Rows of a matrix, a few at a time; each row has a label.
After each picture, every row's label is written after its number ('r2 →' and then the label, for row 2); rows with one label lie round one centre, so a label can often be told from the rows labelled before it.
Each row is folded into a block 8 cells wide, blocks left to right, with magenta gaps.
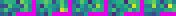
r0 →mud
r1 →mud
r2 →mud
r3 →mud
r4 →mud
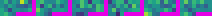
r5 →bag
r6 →bag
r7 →mud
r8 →mud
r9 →bag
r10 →bag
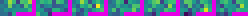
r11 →mud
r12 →bag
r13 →mud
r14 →mud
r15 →mud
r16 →mud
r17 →mud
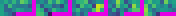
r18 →bag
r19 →bag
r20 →mud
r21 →mud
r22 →bag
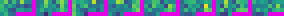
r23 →bag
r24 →mud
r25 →bag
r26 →mud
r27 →mud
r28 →mud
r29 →mud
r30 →mud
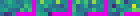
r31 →mud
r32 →bag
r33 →bag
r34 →mud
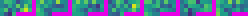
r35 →mud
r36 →bag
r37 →bag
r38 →mud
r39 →bag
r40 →mud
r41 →bag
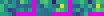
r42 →bag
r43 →mud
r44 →mud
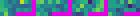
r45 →bag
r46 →bag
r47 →mud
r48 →bag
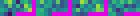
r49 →mud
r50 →bag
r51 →mud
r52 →bag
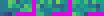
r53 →mud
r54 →bag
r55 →bag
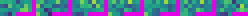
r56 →mud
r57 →bag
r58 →mud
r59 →bag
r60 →bag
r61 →bag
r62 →mud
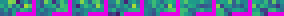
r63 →mud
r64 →mud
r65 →mud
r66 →mud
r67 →mud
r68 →bag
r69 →bag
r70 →bag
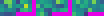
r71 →mud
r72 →bag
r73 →bag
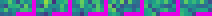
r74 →mud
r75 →mud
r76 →mud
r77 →bag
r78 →bag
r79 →bag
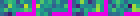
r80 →mud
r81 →bag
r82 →mud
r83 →mud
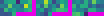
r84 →mud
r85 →mud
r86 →bag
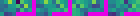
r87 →mud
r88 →mud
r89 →bag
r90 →mud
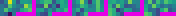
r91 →mud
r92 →mud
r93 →mud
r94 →bag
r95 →bag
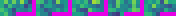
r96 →bag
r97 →bag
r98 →bag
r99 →mud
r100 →bag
